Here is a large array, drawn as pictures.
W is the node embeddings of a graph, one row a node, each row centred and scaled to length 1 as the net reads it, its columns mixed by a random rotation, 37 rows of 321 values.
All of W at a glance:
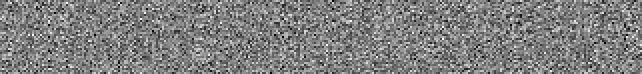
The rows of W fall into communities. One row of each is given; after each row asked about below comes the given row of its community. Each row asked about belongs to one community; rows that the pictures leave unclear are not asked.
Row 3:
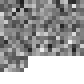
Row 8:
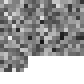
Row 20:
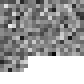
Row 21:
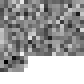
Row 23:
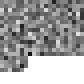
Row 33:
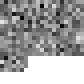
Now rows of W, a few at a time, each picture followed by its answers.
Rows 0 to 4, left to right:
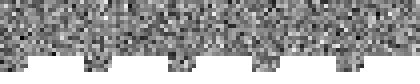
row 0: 20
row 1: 21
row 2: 33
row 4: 20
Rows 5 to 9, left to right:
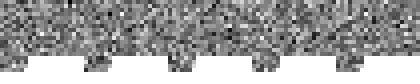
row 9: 3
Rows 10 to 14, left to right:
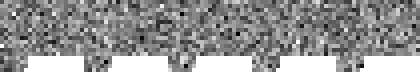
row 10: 20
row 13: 3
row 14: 20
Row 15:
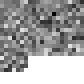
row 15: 8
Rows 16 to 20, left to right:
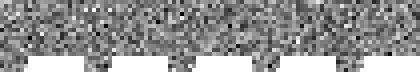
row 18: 33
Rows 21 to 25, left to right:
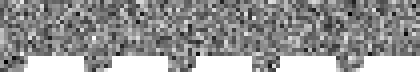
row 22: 8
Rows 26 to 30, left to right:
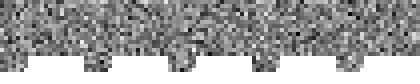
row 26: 21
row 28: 23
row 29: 8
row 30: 33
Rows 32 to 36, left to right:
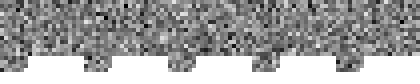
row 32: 23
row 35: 3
